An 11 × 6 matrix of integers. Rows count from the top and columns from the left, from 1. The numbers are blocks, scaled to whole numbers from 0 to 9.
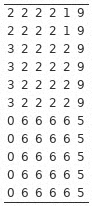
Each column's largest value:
3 6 6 6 6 9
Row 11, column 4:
6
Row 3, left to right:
3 2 2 2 2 9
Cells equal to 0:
5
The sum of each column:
16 42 42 42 40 79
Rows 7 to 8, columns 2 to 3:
6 6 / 6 6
